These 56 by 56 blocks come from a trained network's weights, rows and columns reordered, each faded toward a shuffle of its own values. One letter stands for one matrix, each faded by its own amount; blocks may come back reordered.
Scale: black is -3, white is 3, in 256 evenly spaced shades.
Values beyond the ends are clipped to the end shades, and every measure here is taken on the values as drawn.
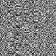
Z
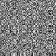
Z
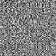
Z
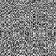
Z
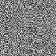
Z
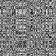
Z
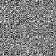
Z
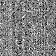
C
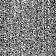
C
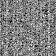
C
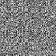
Z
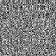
Z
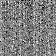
C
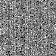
C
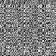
Z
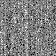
C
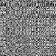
Z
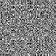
Z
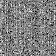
C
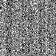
C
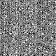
C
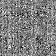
C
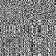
Z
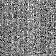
C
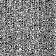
C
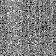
C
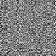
Z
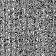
C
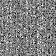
C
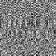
Z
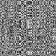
Z
